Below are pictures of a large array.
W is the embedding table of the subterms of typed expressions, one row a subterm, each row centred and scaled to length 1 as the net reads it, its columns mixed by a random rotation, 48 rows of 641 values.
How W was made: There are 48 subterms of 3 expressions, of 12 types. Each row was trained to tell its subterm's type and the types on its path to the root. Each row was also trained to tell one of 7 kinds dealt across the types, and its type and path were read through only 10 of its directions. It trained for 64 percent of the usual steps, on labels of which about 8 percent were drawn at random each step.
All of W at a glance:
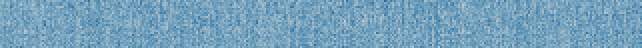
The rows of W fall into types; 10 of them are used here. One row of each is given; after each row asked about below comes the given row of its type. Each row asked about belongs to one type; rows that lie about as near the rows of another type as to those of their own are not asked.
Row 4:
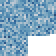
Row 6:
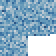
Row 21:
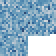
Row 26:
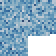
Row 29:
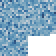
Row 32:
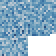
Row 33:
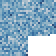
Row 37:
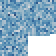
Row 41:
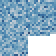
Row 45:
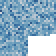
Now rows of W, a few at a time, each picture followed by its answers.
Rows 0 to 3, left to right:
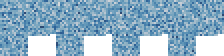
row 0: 33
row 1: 32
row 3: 4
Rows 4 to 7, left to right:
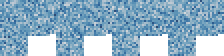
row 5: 32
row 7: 6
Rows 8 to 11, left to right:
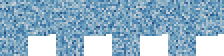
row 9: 33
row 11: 45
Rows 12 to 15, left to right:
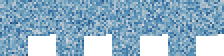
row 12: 4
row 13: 21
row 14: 33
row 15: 26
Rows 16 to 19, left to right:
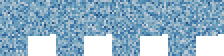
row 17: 29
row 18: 45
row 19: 33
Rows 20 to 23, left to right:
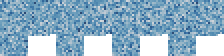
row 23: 45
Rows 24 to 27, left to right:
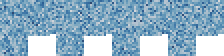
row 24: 21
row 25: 21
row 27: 37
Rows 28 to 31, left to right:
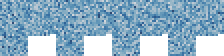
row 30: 41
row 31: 6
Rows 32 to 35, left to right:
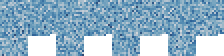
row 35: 45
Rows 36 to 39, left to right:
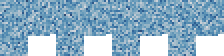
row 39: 41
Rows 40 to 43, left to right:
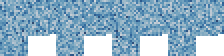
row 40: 21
